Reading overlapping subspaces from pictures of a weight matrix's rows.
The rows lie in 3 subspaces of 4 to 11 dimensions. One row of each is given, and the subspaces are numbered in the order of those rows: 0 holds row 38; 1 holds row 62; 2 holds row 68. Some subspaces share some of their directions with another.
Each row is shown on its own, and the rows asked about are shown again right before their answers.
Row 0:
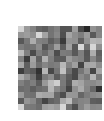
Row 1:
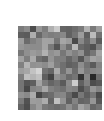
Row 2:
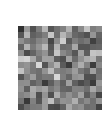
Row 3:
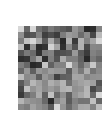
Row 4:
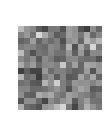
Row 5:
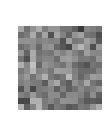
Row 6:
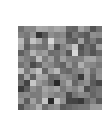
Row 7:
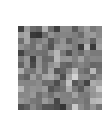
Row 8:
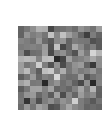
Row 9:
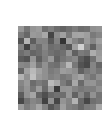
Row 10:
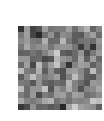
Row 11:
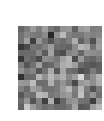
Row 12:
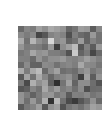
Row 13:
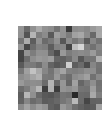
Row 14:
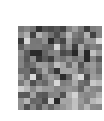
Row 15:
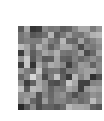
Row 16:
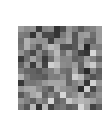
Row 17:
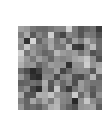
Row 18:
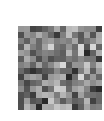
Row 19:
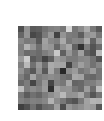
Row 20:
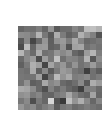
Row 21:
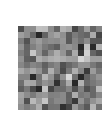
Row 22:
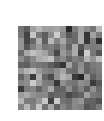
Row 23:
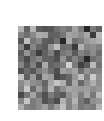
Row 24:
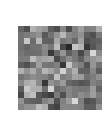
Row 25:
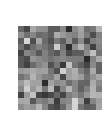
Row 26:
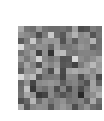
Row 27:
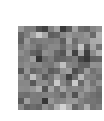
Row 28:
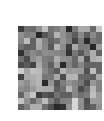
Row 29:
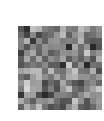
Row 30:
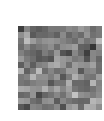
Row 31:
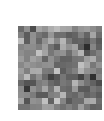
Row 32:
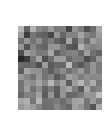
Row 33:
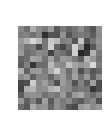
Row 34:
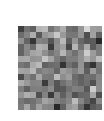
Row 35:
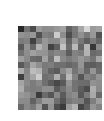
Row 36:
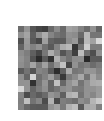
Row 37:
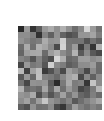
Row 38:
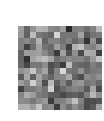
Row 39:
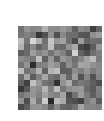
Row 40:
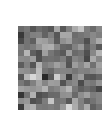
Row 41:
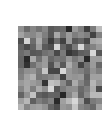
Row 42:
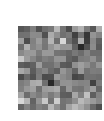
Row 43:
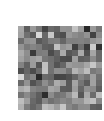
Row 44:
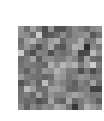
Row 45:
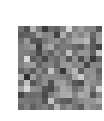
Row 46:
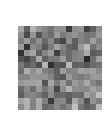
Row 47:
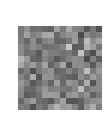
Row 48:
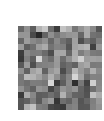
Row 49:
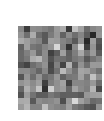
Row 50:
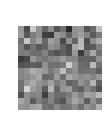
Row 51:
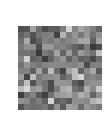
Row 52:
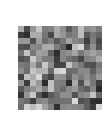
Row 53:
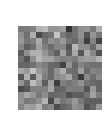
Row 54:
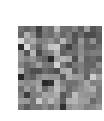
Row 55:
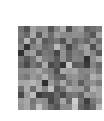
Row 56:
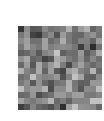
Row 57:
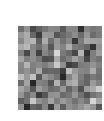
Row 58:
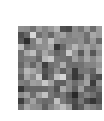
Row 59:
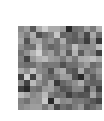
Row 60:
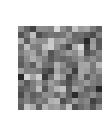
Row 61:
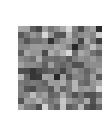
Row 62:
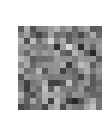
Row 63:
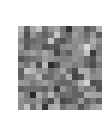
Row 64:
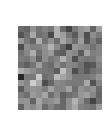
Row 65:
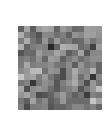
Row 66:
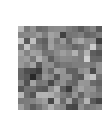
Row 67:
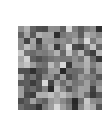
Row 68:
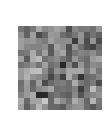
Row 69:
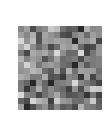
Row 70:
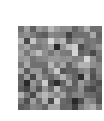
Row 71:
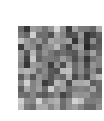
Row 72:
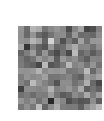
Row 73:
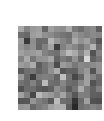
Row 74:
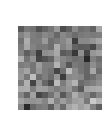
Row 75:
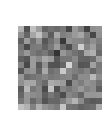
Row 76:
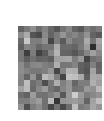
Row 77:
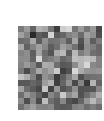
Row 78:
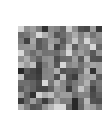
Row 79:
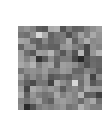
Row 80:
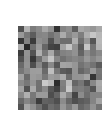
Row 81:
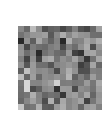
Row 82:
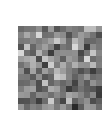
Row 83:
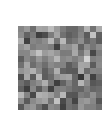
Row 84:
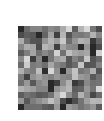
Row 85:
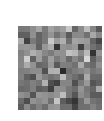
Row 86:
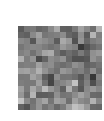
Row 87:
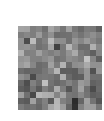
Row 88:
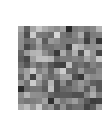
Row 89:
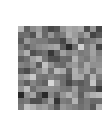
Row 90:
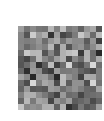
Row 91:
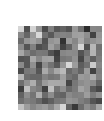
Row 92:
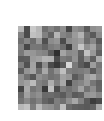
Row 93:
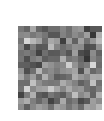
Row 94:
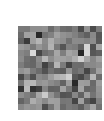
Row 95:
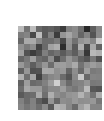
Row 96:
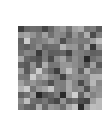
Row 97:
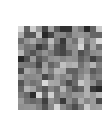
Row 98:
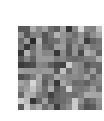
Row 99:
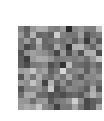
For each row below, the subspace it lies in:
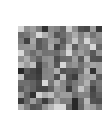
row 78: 0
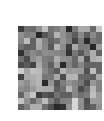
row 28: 0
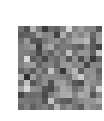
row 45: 0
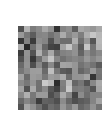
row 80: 2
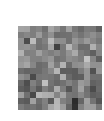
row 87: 1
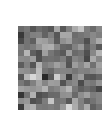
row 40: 2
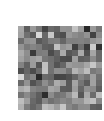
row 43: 2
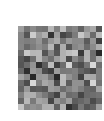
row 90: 1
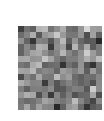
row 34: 1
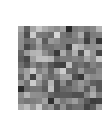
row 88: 0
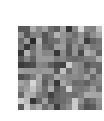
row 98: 2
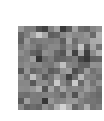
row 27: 2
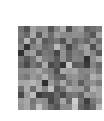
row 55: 1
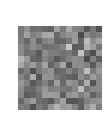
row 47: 1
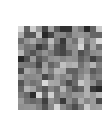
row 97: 1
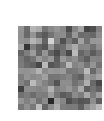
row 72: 1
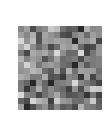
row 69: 2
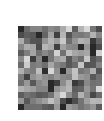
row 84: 0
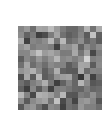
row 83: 1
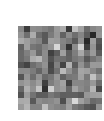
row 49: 2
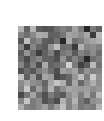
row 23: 1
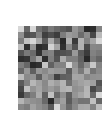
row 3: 1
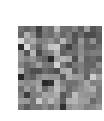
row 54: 2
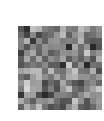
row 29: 0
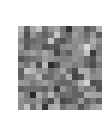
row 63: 1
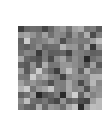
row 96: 1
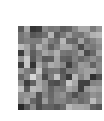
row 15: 2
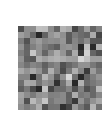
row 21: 2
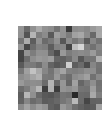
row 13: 2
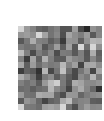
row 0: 0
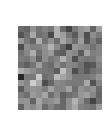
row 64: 2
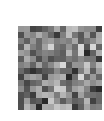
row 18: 2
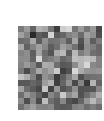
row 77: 2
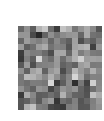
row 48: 2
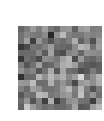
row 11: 2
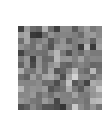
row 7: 2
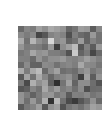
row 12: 1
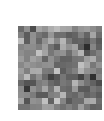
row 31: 2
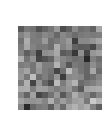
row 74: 2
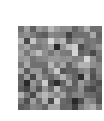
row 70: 1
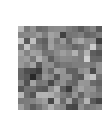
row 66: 2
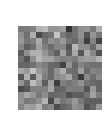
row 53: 0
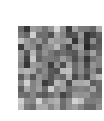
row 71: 2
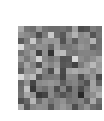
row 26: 2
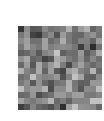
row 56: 0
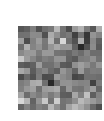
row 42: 2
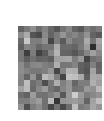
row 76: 2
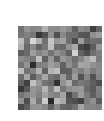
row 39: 1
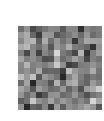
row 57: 2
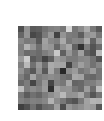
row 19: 0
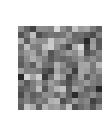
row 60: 2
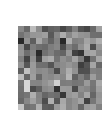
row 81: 2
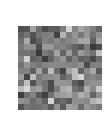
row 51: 0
